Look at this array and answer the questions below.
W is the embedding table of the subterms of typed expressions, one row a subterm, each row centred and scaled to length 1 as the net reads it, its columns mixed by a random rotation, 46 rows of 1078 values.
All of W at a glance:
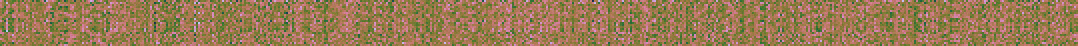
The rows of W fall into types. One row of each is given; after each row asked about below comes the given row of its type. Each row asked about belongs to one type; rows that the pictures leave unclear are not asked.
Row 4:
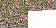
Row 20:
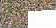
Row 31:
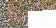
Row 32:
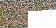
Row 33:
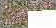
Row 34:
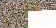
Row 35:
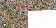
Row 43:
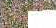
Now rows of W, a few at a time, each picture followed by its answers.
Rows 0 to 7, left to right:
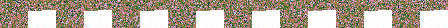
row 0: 20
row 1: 20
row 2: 31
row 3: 32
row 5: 35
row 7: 32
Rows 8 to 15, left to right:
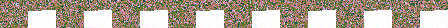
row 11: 32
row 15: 33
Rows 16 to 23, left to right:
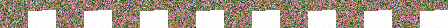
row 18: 20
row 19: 43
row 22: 4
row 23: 31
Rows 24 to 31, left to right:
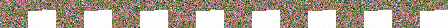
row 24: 34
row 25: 4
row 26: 43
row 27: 31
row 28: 4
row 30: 20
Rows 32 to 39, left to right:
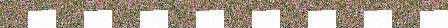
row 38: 35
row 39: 33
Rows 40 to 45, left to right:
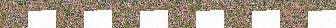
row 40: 33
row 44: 32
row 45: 4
